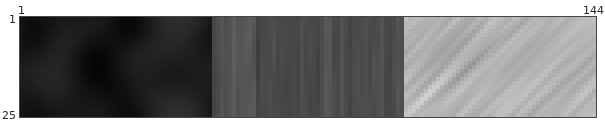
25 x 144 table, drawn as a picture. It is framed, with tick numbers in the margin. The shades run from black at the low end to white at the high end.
The table splits into one row of 3 panels. Panel 1,1: very low, smooth, faint in contrast. Panel 1,2: low, streaked downward, faint in contrast. Panel 1,3: high, slanting up to the right, faint in contrast.
